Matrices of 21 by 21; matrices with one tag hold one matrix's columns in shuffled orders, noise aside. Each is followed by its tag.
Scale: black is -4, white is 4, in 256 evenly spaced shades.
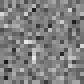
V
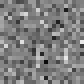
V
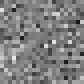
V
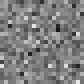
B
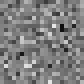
B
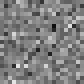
B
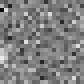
V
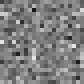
V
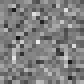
V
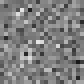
V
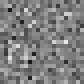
V
